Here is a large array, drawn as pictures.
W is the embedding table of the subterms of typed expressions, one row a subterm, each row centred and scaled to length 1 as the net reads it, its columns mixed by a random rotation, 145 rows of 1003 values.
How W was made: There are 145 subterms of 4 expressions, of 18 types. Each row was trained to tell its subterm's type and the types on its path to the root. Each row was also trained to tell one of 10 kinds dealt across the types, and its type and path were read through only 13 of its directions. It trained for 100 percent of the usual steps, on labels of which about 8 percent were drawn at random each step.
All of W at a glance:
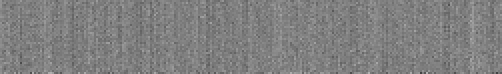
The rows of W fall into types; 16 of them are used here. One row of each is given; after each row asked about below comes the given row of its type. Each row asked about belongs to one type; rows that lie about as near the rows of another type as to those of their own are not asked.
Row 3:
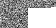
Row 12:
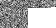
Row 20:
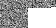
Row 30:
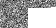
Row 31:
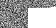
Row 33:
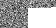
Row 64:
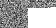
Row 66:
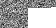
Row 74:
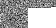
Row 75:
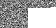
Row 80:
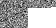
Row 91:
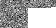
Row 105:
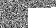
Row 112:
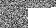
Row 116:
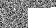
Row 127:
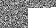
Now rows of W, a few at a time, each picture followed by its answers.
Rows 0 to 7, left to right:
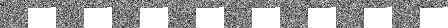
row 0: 12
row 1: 12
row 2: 91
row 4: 20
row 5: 91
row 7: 31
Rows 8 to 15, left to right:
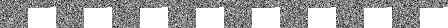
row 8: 75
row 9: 80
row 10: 31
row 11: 20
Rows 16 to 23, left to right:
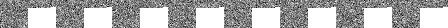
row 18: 80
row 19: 74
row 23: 91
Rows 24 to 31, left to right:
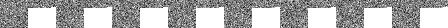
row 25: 80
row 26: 20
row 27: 30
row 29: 127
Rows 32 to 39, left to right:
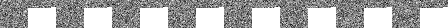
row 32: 66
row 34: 12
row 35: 3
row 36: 64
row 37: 127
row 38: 75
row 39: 112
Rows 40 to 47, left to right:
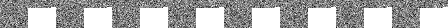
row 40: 66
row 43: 91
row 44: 116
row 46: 116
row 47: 112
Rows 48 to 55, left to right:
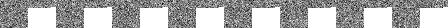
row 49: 127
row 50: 64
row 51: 3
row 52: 91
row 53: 80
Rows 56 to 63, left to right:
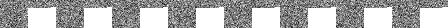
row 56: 64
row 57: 33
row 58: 80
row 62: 127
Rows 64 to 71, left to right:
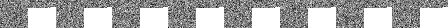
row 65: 20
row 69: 33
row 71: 3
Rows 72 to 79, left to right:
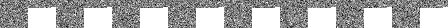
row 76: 66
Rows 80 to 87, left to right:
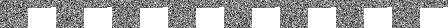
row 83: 3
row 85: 20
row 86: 112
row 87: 20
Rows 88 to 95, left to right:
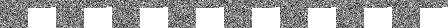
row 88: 74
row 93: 20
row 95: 116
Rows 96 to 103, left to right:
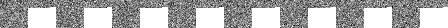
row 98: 64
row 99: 12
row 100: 80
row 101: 31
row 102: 112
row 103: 112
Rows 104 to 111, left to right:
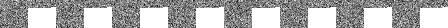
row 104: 127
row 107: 105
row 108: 80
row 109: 3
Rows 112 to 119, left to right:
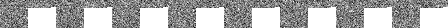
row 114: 91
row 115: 66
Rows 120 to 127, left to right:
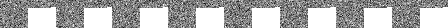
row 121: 30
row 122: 116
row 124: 127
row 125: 116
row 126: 66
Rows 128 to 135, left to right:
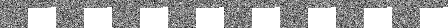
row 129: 127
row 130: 30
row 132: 116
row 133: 12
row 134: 112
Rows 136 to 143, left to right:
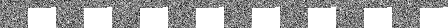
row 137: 112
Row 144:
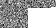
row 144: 66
